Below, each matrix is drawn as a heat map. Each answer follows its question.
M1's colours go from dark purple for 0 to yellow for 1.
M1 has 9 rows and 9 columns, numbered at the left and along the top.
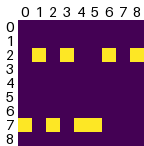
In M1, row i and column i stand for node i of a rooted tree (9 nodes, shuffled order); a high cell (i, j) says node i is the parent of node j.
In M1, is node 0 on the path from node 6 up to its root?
no
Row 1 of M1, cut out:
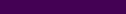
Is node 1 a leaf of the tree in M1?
yes
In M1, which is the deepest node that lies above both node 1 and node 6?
2
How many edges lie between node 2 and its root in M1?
1
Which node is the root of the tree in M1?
7
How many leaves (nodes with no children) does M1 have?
7
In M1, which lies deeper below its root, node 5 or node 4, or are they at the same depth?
the same depth
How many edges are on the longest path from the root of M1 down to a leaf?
2
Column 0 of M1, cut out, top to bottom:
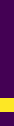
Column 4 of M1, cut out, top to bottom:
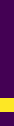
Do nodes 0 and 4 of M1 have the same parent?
yes
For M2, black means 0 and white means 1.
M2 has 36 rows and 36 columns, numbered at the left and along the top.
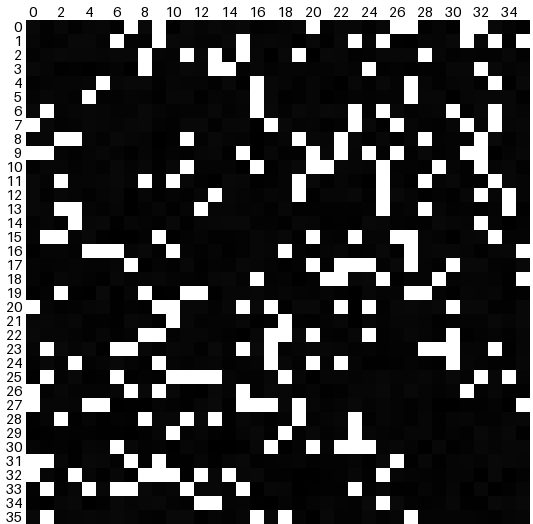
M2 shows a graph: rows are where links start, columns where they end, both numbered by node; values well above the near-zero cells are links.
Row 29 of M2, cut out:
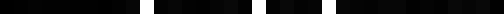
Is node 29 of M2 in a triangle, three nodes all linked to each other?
no
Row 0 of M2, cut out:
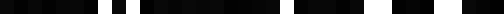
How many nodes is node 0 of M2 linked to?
7
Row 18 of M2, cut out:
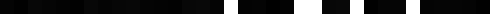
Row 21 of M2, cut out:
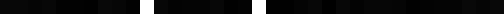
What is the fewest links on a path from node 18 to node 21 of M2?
1
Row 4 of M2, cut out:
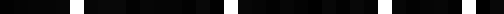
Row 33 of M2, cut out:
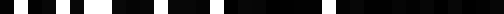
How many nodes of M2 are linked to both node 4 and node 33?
0
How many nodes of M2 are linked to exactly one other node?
0
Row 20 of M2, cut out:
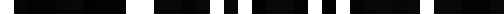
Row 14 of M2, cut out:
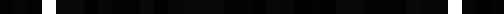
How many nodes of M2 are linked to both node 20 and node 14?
0
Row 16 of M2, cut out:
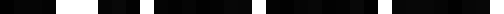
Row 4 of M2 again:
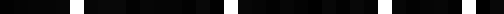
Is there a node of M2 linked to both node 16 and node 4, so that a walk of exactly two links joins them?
yes
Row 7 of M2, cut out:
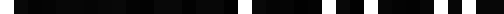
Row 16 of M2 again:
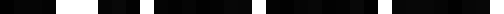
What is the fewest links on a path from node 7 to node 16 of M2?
3
